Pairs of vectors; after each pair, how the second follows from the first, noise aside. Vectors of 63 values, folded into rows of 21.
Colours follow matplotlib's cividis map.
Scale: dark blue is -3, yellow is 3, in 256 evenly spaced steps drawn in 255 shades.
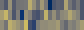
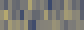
shrunk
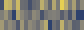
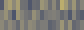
shrunk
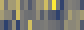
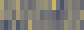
shrunk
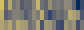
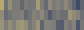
shrunk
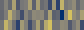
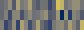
sign-scrambled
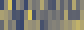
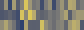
sign-scrambled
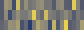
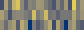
sign-scrambled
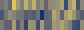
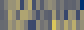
wrapped around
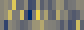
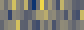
wrapped around
